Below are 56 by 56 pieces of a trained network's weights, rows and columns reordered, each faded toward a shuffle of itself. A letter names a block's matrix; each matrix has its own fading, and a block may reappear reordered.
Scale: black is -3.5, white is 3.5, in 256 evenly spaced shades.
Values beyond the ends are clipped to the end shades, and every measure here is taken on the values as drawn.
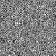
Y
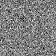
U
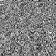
Y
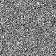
U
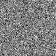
U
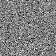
U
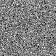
U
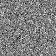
U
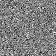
U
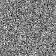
U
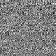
Y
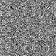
Y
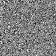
U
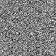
Y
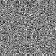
Y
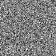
U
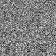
Y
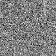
U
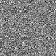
Y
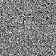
U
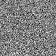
U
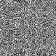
Y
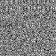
Y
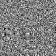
Y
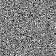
U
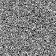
U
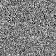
U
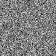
U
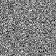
Y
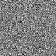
Y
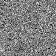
U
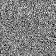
U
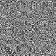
Y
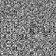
Y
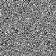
Y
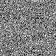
U
